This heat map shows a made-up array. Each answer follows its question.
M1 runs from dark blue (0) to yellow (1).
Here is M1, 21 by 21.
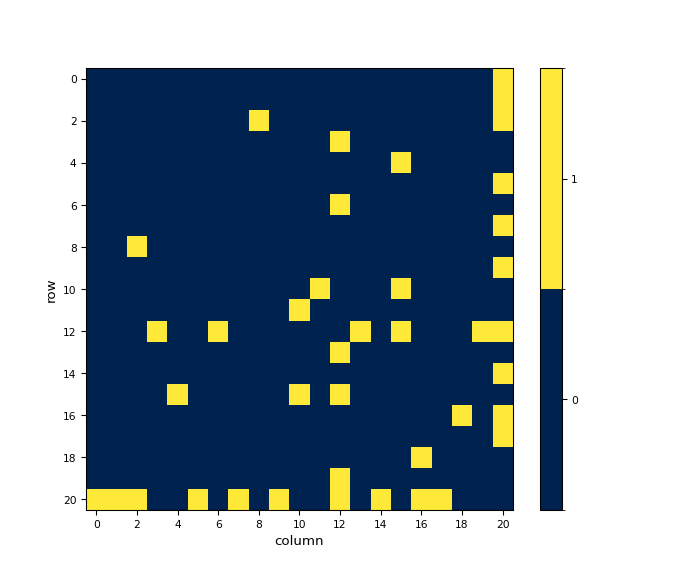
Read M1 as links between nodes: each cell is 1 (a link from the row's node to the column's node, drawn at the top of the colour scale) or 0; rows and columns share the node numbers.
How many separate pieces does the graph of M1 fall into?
1
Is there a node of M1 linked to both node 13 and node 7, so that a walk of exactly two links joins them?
no
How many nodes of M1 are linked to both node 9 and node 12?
1
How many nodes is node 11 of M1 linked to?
1
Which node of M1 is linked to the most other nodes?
node 20
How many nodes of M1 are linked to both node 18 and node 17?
0
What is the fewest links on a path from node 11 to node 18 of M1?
6
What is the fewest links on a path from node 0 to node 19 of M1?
3
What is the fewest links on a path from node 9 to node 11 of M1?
5
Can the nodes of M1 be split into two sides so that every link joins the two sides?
yes
